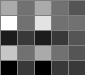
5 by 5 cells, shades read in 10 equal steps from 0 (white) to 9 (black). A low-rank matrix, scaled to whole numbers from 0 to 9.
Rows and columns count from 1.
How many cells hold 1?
1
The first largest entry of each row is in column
5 2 1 5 1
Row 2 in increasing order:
0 1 5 5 5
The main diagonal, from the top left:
3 5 8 5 7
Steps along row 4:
up down up up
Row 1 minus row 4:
1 0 0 0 0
